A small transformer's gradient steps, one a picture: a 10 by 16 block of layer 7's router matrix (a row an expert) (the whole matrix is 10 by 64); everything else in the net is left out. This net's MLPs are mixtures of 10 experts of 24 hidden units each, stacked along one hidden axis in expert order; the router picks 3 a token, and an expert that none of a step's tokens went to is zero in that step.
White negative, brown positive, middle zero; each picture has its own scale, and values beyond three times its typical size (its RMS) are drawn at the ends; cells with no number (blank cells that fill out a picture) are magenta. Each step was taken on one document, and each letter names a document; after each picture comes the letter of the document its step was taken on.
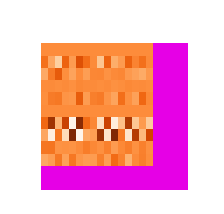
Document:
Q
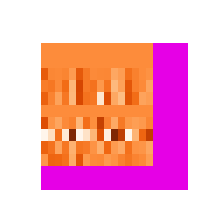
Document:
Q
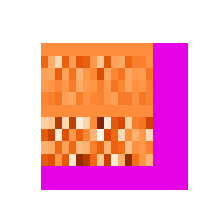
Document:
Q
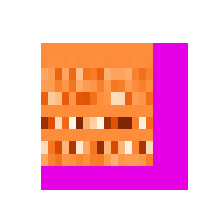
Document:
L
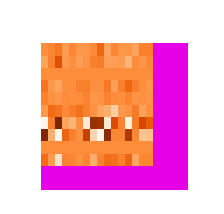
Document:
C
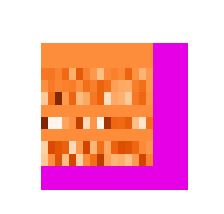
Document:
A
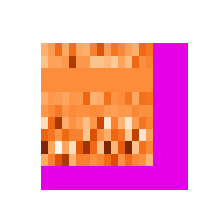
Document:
C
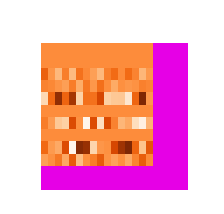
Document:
A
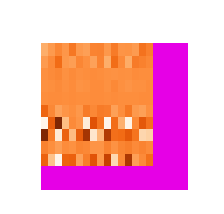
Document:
C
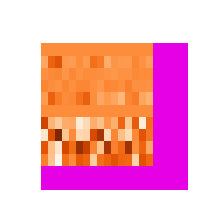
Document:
C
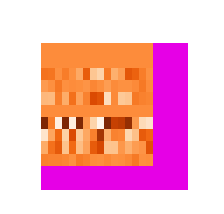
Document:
L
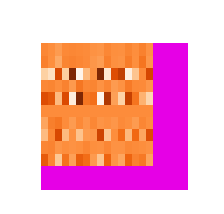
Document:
Q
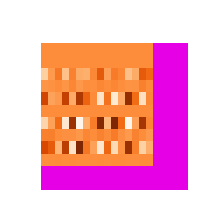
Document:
L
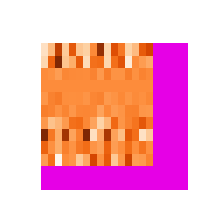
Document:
C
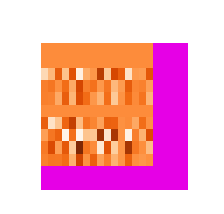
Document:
Q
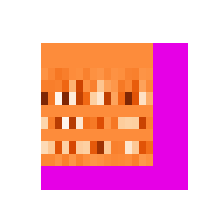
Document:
L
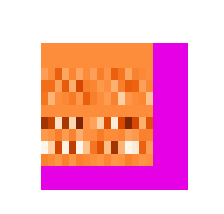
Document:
L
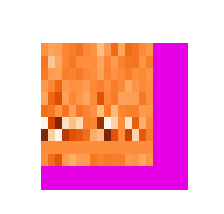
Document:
C
